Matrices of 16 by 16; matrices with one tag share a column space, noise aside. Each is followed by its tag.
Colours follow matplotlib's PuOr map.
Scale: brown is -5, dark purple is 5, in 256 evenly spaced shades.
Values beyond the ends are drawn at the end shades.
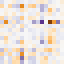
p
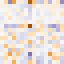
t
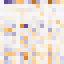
t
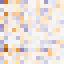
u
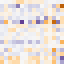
p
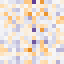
u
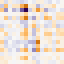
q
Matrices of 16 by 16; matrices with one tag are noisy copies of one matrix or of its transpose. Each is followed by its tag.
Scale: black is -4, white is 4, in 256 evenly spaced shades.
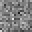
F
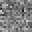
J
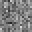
J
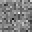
F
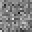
F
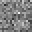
F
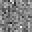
J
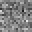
J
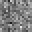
J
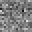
J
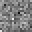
F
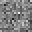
F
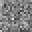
F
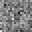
F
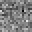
J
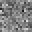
J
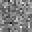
J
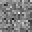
F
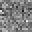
J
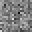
F
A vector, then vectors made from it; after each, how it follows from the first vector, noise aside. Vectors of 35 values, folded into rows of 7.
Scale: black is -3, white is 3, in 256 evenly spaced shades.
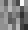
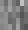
shrunk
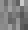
shrunk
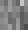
shrunk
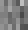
shrunk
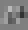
partly zeroed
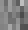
shrunk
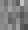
shrunk
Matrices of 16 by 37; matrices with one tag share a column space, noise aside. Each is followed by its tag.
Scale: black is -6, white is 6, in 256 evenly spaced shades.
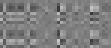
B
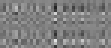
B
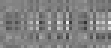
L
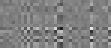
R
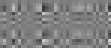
B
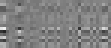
R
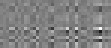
R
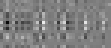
L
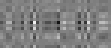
L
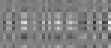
L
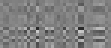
R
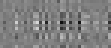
L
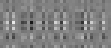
L
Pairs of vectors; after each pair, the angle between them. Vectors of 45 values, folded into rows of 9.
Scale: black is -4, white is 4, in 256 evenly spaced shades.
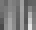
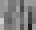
nearly opposite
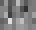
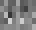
nearly parallel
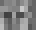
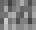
orthogonal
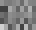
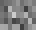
partly aligned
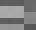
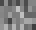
partly aligned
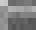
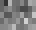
partly opposed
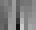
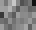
orthogonal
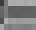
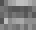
nearly parallel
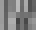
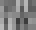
nearly parallel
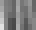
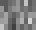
partly aligned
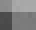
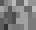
partly aligned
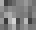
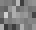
orthogonal
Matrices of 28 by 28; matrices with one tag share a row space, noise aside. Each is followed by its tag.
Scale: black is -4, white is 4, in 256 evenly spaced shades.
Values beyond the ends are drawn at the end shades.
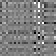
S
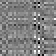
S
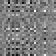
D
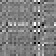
S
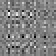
D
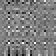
D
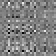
D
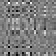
D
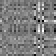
S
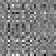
D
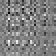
D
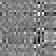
S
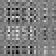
D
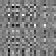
D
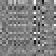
S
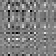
D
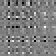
D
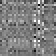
S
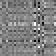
S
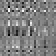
D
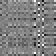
S
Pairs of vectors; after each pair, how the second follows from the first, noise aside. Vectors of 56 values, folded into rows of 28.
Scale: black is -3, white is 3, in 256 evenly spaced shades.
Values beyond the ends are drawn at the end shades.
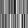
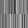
shrunk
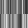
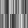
wrapped around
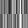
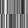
wrapped around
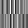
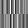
copied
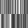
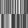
copied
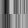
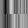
copied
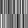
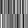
copied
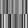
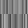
shrunk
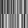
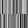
sign-scrambled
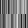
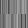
shrunk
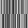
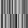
sign-scrambled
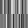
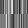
sign-scrambled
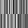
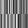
copied
